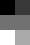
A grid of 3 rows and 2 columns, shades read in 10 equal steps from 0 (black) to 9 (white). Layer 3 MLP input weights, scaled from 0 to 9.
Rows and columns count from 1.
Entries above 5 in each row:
0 0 2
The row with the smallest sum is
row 1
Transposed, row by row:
0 4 9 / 2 4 6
